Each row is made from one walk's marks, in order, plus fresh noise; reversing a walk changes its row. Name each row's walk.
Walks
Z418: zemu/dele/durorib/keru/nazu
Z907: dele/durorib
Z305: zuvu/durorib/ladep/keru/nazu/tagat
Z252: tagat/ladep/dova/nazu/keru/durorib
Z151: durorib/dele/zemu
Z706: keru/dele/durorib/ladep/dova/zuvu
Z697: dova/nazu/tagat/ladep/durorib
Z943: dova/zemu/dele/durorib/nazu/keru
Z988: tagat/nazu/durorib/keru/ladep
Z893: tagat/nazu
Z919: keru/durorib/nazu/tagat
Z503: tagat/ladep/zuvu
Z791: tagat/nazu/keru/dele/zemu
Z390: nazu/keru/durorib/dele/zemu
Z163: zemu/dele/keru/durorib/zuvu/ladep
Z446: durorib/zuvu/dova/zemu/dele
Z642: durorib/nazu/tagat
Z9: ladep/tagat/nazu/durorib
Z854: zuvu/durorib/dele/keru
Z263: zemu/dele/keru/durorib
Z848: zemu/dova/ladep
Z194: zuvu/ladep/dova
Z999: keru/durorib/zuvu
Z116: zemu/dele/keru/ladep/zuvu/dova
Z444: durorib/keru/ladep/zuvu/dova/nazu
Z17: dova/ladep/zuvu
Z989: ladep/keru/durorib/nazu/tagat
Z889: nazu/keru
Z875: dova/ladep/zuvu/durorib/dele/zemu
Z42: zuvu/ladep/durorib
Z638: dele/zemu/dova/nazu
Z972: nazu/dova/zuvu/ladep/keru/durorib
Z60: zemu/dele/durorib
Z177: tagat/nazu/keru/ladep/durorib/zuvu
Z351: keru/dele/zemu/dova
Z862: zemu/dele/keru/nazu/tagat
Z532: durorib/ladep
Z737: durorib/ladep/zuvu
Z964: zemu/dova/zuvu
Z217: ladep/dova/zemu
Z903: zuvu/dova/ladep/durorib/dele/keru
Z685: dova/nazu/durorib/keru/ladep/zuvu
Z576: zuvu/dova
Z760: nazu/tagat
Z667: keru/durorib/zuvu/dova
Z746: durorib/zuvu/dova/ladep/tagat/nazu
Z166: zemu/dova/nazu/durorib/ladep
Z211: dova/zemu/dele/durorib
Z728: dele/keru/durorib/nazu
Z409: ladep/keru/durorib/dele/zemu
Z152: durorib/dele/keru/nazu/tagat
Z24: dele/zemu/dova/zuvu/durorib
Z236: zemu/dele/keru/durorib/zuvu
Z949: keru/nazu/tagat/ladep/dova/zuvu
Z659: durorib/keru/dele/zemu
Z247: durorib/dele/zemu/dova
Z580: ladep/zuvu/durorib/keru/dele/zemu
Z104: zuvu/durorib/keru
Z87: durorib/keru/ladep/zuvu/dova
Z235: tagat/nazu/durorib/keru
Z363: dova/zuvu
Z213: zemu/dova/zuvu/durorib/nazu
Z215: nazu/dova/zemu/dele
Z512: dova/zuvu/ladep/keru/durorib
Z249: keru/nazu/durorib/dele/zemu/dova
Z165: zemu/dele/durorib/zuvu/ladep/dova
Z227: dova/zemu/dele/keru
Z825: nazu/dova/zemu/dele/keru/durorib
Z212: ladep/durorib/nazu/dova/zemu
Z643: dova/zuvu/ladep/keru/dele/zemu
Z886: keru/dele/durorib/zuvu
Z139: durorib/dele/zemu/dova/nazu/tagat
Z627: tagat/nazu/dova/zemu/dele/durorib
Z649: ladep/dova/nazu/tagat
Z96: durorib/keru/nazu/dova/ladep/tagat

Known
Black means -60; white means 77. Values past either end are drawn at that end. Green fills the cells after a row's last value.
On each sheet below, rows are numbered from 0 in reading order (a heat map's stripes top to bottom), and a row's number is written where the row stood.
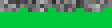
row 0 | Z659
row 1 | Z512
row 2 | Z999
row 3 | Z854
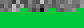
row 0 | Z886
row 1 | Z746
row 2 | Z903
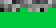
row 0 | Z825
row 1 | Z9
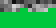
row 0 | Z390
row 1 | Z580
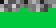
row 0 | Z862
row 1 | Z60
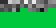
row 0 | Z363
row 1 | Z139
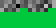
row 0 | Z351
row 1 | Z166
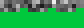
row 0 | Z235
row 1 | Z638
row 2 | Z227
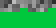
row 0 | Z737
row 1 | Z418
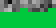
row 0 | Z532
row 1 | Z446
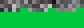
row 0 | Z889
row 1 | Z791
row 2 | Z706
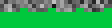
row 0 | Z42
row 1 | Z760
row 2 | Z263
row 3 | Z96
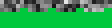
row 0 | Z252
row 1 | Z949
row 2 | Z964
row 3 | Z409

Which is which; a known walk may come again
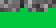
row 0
Z104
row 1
Z235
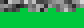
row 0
Z576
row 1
Z151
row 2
Z907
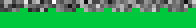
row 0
Z638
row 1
Z215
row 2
Z848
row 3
Z862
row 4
Z165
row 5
Z236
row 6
Z212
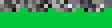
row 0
Z252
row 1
Z166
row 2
Z152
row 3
Z685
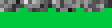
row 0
Z217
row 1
Z446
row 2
Z697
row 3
Z919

